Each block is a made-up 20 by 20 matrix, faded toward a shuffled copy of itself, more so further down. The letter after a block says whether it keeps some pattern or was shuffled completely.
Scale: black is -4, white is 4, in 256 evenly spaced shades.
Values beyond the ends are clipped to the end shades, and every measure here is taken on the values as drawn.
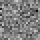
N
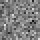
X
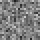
N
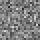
X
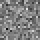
X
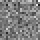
N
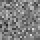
X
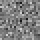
N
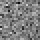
X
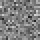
X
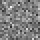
X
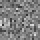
N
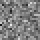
N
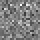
N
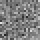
N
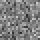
X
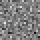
X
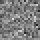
X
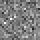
X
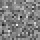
X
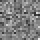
N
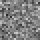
X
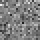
X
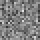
N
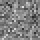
X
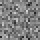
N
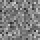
X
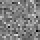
X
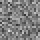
N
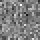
N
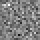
X
